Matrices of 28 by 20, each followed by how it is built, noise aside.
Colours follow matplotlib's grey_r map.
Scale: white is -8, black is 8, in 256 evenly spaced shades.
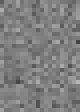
low rank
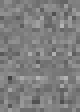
low rank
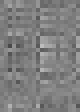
low rank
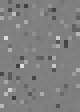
sparse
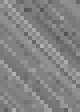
Toeplitz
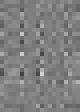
low rank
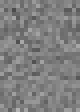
low rank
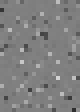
sparse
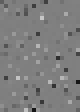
sparse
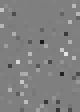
sparse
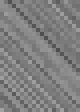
Toeplitz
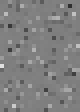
sparse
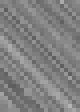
Toeplitz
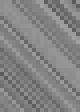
Toeplitz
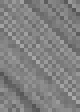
Toeplitz
